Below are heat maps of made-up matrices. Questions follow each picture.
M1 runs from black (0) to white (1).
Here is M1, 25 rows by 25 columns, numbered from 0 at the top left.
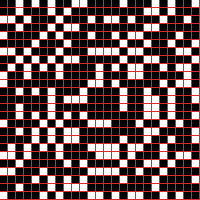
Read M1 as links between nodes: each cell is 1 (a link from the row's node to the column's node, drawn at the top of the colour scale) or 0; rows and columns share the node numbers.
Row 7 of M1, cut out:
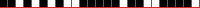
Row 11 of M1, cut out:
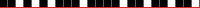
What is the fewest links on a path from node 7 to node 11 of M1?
2
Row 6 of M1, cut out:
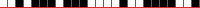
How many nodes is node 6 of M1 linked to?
12
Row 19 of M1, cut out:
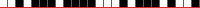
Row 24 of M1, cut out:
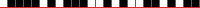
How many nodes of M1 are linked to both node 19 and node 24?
7
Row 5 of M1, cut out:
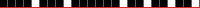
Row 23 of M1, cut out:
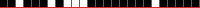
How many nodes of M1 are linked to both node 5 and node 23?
1
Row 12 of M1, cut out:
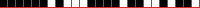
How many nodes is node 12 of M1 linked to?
9
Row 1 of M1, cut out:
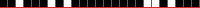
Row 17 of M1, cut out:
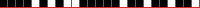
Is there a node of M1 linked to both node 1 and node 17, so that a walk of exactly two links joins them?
yes
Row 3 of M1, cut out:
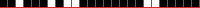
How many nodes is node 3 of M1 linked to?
6
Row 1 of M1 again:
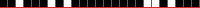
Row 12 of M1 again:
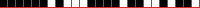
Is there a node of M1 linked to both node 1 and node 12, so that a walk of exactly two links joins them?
yes
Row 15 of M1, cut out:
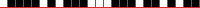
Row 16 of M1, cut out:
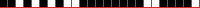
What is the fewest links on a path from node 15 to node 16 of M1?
3
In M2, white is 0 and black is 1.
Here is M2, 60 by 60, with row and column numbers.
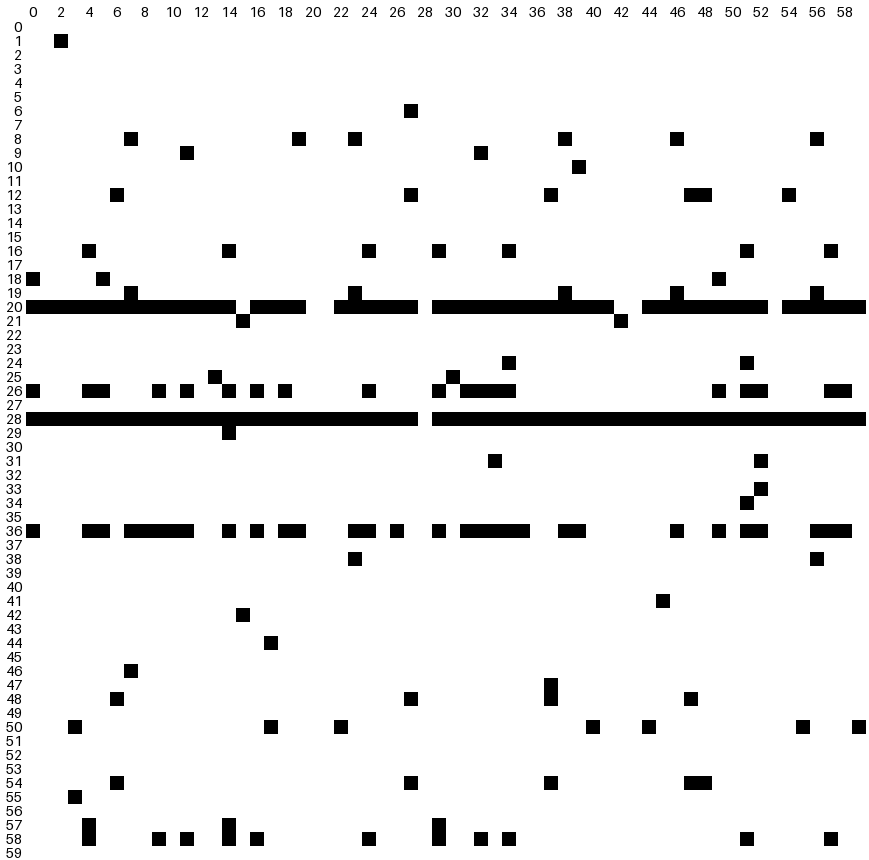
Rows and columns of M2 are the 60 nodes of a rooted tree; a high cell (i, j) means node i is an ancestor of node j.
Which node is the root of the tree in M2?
28
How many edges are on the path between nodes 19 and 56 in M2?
2
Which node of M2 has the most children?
20
